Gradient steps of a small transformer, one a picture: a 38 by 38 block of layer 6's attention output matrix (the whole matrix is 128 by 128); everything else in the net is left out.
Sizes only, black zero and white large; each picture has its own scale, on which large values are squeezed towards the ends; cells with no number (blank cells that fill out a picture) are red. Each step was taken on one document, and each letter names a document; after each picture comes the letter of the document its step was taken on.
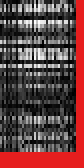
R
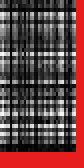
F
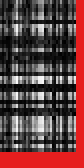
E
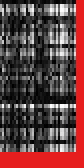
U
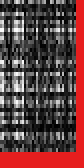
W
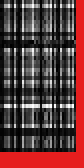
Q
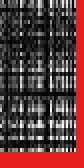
U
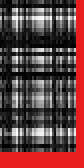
E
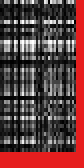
Q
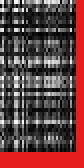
W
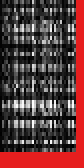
Q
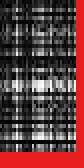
E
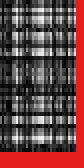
E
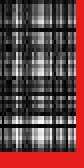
E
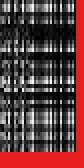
Q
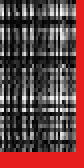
F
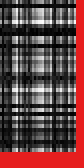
E
